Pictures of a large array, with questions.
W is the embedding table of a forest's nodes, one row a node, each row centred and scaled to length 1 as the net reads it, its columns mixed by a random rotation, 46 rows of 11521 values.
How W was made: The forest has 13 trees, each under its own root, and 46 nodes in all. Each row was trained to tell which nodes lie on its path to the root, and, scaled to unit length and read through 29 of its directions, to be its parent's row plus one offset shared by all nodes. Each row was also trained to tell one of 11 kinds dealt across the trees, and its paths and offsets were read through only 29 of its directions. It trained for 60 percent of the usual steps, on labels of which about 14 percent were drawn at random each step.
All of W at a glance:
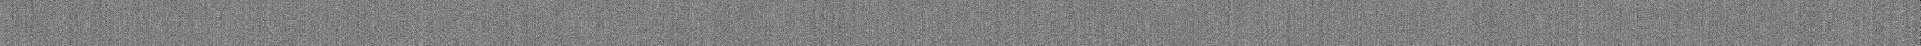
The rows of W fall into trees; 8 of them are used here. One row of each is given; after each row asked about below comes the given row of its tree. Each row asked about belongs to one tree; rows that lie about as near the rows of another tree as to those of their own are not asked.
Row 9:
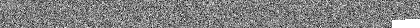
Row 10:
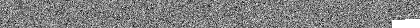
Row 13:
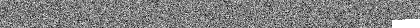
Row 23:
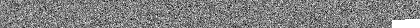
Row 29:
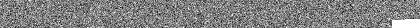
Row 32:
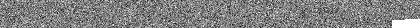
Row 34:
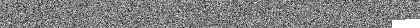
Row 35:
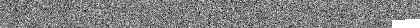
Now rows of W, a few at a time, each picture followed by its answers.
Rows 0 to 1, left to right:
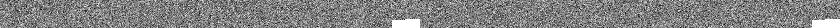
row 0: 35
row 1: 34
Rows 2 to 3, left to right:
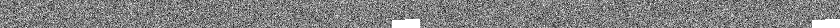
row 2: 23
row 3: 34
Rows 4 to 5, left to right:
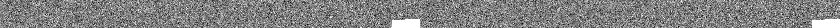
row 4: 13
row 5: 13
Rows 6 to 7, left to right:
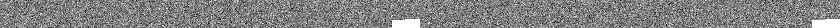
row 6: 35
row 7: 34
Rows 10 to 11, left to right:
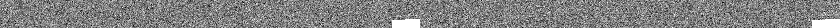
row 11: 13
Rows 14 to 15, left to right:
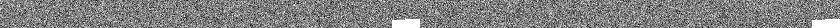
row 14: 9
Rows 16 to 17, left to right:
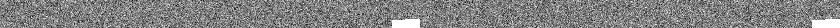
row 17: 10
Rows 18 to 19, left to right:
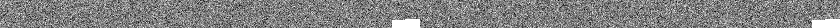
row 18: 34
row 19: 10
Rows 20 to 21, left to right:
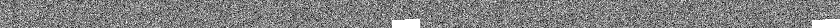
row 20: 23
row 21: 13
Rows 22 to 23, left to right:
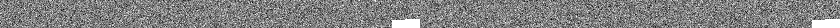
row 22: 32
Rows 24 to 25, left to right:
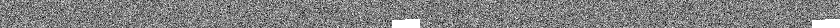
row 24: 32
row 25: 13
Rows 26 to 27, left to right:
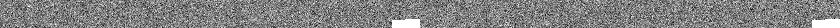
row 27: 35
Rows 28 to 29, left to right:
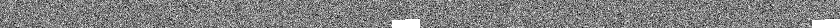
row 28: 10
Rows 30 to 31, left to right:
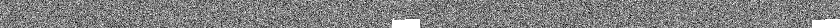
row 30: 29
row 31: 35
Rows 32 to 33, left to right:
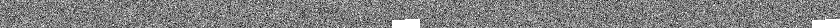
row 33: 9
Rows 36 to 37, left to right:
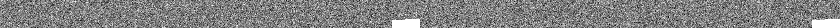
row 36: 13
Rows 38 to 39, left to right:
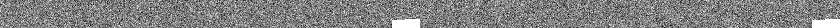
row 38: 9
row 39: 10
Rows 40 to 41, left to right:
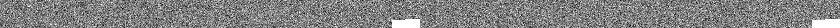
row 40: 10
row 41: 29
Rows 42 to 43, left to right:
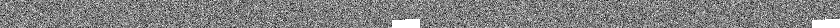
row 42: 35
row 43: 9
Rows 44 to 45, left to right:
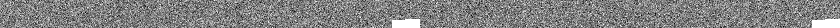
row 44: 10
